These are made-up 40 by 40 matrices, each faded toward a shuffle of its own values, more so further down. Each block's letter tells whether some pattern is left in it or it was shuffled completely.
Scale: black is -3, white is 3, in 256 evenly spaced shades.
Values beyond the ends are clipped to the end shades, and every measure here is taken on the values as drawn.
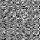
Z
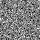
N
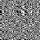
Z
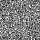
N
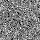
N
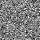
N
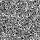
N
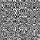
Z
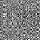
Z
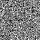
N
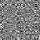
Z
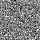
N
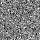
N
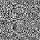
Z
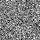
N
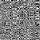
Z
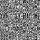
Z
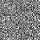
Z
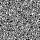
N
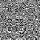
Z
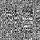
Z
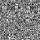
Z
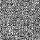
Z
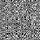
Z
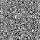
Z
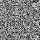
Z
